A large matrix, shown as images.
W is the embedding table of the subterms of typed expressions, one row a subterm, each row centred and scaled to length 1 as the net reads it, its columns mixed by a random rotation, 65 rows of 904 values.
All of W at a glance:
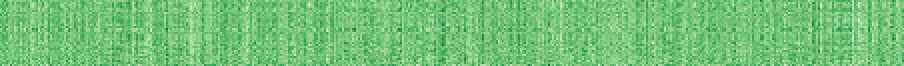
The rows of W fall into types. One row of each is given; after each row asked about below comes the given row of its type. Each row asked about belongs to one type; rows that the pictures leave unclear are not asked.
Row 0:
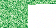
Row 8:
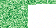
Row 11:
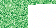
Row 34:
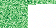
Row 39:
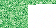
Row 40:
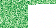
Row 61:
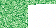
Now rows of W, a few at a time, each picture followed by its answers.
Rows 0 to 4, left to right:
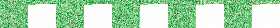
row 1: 11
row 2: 34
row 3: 34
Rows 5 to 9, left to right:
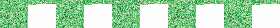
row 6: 8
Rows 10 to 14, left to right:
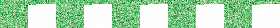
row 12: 39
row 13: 34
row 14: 0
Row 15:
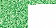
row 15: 40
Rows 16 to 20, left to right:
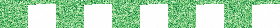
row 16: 39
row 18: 0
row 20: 0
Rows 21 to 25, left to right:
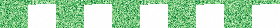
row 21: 34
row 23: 40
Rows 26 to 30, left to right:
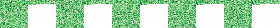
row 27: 0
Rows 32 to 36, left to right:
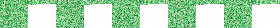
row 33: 40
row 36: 34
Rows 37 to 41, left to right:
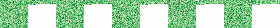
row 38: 11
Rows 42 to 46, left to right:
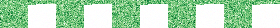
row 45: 34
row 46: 0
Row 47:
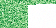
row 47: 39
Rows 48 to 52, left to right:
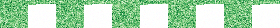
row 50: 8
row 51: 8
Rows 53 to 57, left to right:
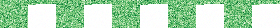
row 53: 11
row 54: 61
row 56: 39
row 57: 0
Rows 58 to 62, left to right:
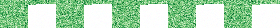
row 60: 61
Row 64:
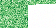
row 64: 40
